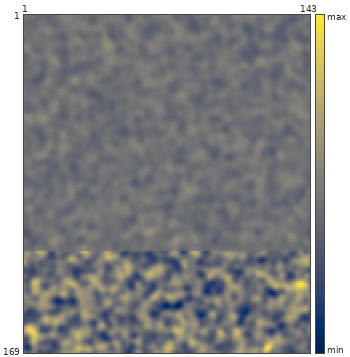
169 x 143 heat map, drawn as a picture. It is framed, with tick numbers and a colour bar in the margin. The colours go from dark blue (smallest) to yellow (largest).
Grain: blotchy. Histogram: heavy tails on both sides. Mirror symmetry: none. Seam: horizontal, 70% of the way down, the top part calmer.
